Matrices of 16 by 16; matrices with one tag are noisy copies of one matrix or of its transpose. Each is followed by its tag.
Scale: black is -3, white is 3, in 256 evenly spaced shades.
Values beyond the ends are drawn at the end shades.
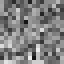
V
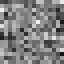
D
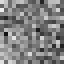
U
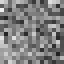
U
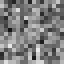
V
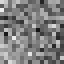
U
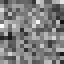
D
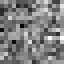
V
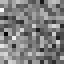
U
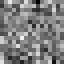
D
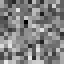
V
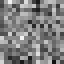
D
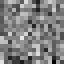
D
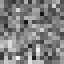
V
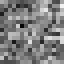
V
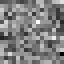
D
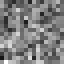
V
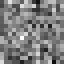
D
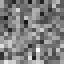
V
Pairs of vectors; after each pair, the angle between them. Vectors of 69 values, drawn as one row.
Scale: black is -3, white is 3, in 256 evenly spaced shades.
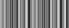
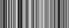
partly opposed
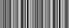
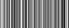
partly opposed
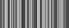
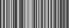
partly aligned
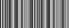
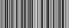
partly aligned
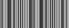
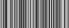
partly opposed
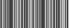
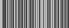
orthogonal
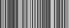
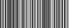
nearly parallel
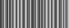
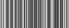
orthogonal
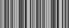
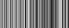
partly aligned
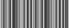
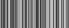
orthogonal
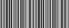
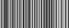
orthogonal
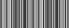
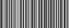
orthogonal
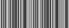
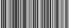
nearly parallel
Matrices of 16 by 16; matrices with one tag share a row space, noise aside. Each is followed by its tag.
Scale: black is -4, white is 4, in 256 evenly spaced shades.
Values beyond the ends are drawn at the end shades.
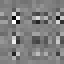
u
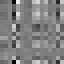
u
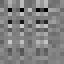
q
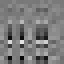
q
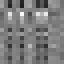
q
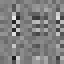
u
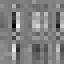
u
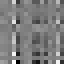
u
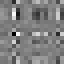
u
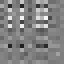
q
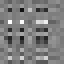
q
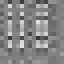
q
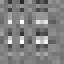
q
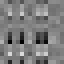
q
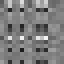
q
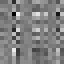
u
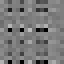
q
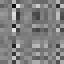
u
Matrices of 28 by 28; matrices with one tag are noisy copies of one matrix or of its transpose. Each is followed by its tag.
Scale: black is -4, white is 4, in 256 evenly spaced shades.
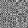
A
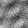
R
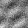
R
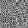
A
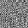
A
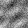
R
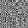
A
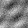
R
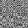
A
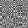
A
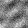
R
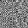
A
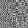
A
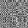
A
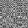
A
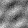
R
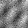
R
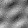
R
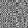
A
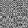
A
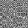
A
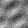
R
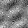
R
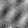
R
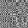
A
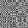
A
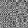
A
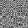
A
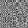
A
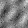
R
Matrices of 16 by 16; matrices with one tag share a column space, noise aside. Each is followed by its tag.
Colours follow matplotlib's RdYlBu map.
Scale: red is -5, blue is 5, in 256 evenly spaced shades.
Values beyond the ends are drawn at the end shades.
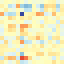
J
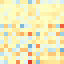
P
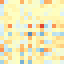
P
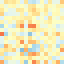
P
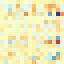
J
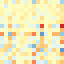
P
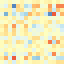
J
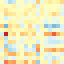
P
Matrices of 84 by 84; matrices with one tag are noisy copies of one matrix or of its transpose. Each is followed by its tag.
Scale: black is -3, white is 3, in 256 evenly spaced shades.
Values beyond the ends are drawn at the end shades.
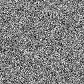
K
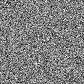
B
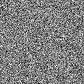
B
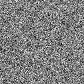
K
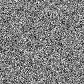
K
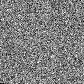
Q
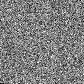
Q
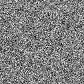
K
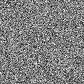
B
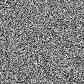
B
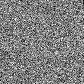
Q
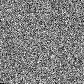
Q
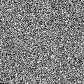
Q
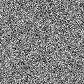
K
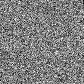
Q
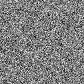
K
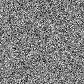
K
